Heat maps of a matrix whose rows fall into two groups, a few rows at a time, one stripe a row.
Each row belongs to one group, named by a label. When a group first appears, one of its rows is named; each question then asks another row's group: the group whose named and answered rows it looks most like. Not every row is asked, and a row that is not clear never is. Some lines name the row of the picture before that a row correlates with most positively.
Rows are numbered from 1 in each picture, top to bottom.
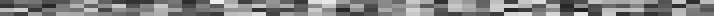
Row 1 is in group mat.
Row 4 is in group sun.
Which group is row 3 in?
mat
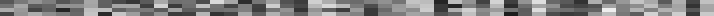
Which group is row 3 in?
mat
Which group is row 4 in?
mat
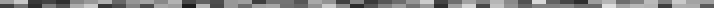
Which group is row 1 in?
mat
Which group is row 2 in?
mat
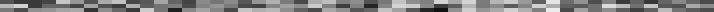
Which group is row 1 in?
sun
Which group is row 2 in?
mat
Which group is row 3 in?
sun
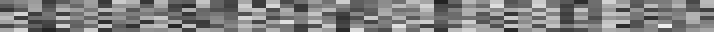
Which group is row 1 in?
mat
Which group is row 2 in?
mat
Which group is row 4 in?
mat
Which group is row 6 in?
mat
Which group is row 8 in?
mat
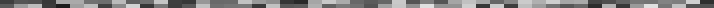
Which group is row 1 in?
sun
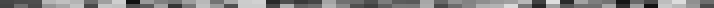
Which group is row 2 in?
sun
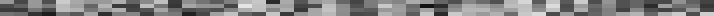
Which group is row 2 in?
sun
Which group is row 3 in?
sun
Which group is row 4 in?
mat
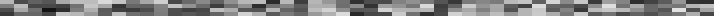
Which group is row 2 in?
mat
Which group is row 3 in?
mat
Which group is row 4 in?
sun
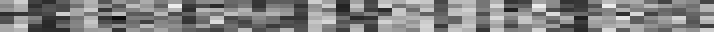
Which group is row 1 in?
mat
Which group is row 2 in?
mat
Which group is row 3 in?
mat
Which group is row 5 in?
mat
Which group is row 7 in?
mat
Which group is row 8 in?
mat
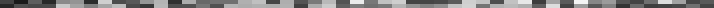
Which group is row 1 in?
sun
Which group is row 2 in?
sun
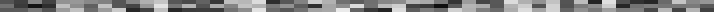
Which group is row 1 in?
sun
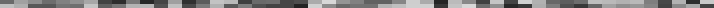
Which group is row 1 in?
mat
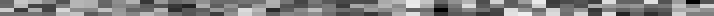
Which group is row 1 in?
mat
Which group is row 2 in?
mat
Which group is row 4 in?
sun
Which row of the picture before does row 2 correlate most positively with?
1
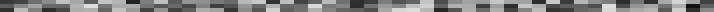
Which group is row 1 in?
sun
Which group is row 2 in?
mat
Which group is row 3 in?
mat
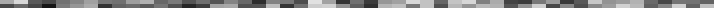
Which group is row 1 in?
mat
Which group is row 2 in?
mat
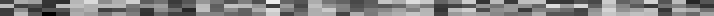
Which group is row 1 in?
mat
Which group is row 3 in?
mat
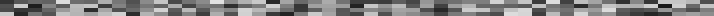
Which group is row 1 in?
sun
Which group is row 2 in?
mat
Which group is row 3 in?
sun
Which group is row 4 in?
sun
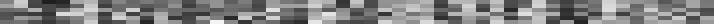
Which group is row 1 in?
mat
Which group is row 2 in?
mat
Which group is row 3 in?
mat
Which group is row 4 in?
sun
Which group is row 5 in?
mat
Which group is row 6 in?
mat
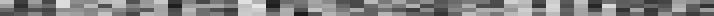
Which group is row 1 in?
sun
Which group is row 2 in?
sun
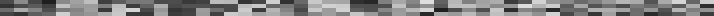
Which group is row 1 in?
mat
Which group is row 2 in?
sun
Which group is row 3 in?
mat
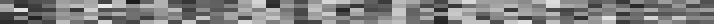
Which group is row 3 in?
mat
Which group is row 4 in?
sun
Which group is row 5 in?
mat
